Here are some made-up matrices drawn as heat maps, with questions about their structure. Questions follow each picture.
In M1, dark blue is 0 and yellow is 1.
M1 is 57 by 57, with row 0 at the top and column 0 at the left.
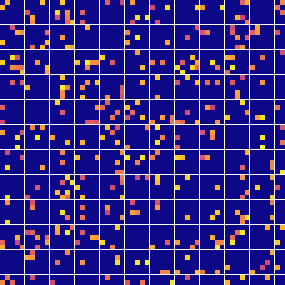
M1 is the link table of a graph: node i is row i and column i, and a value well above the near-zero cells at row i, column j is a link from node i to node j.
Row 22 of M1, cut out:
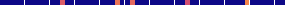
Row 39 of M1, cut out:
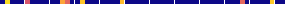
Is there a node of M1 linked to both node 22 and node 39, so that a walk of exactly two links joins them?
yes
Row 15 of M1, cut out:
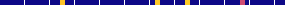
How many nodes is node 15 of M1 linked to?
4
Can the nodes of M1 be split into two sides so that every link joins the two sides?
no
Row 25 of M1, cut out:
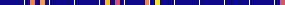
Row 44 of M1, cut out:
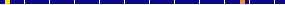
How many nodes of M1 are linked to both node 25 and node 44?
0
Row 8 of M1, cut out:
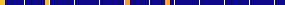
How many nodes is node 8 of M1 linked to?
4
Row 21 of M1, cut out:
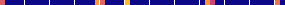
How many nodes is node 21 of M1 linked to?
7
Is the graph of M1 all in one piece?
yes
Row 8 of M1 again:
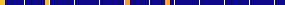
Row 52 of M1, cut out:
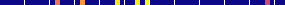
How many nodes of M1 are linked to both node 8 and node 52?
0
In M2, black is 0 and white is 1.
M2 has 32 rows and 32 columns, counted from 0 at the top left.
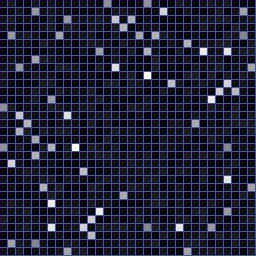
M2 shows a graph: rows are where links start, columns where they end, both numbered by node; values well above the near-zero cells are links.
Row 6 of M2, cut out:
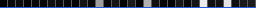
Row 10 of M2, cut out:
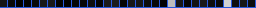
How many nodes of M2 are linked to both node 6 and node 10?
1
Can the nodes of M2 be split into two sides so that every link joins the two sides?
no
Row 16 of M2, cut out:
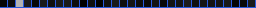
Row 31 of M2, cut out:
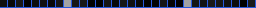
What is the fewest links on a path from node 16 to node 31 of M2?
3
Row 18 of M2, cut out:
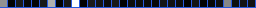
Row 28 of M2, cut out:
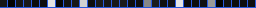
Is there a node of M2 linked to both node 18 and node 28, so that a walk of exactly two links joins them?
yes
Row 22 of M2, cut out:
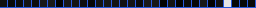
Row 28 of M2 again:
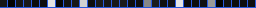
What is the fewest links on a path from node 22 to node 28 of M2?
1
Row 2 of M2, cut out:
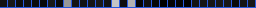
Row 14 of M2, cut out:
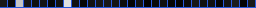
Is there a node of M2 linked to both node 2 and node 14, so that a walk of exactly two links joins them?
yes
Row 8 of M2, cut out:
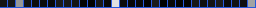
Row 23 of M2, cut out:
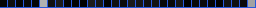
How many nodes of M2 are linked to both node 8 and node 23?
1
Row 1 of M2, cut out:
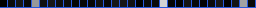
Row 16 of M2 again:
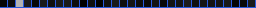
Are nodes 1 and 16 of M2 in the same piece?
no
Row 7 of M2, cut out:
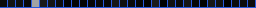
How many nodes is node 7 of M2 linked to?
1
